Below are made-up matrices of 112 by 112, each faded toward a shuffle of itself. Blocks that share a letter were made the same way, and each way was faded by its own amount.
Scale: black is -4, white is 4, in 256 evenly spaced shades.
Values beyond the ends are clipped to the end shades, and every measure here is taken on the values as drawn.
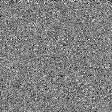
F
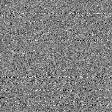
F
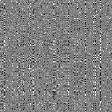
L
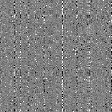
L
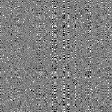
L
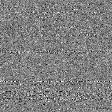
F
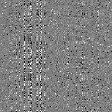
L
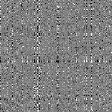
L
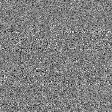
F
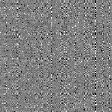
L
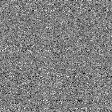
F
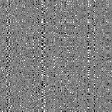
L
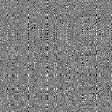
L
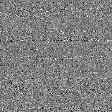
F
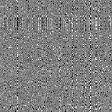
L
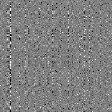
L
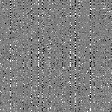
L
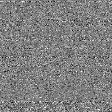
F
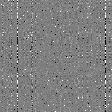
L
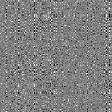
L
